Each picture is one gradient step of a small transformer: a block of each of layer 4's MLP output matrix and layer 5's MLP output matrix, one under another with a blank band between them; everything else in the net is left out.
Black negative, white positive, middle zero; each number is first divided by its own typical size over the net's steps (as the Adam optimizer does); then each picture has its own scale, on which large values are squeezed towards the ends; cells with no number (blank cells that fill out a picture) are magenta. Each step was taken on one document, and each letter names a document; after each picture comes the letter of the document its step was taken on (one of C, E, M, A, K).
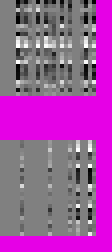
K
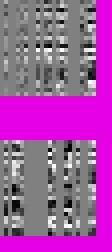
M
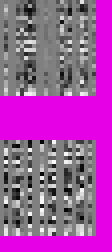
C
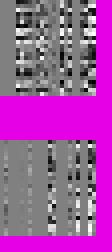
K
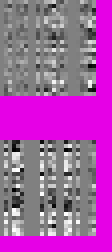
M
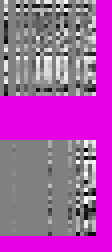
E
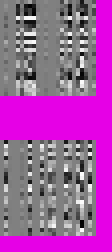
C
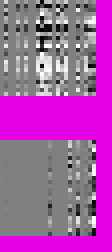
E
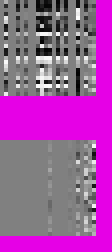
E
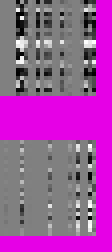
K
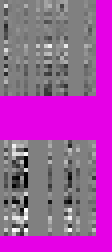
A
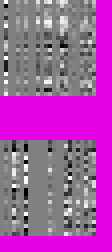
A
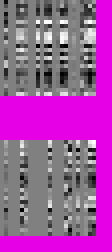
A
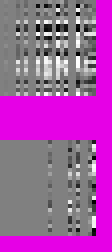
E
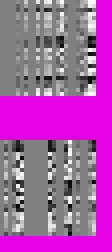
M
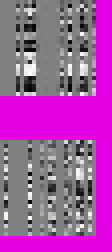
C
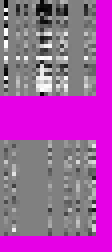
A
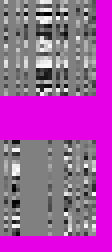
E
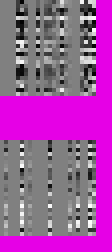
K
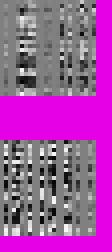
C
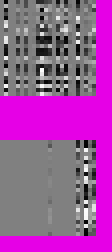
E
